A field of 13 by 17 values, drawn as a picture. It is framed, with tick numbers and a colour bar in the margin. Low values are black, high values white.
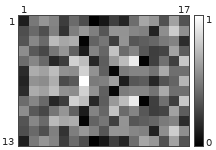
The grain is fine, like static. The histogram is bell-shaped. The top and bottom halves mirror each other. There is no overall slope.
